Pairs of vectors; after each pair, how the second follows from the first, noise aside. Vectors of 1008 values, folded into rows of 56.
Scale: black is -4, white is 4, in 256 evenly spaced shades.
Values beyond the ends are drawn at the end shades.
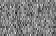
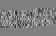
partly zeroed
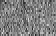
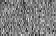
copied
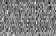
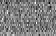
copied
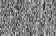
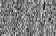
copied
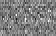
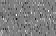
partly zeroed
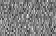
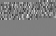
partly zeroed
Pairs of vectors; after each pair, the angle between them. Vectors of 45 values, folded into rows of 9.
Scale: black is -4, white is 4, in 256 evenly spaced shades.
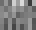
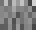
nearly parallel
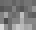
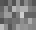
partly aligned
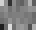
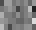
partly opposed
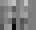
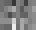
nearly opposite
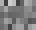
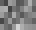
partly aligned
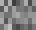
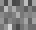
nearly parallel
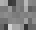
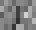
orthogonal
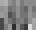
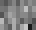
nearly opposite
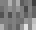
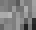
nearly opposite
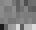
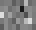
orthogonal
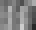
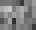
partly aligned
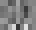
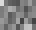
partly aligned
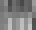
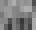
nearly opposite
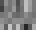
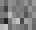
orthogonal
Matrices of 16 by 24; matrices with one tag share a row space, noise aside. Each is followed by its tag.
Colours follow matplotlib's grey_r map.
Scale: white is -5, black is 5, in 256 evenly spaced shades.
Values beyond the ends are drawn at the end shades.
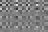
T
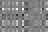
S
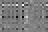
S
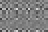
T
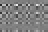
T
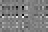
S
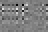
S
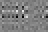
S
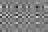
T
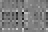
S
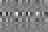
T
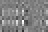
S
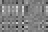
S
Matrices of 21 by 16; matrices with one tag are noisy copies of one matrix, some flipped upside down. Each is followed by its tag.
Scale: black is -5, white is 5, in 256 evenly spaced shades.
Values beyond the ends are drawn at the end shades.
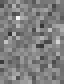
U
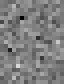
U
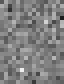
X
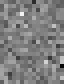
X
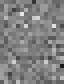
X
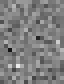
U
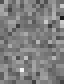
X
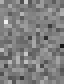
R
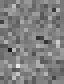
U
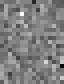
X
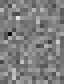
U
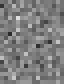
U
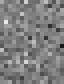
R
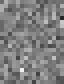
X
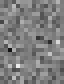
U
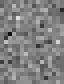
U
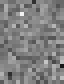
X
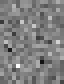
U
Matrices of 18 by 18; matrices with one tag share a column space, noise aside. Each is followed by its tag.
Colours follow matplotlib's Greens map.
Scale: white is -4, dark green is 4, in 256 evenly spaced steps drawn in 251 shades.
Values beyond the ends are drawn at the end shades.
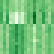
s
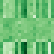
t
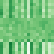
t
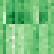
s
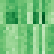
s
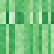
s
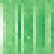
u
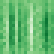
u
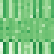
t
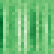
u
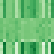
t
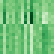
s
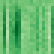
u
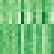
s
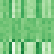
t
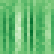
u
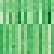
s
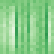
u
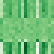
t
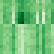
s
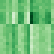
s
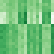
s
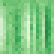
u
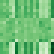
t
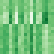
s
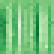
u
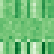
t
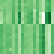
s
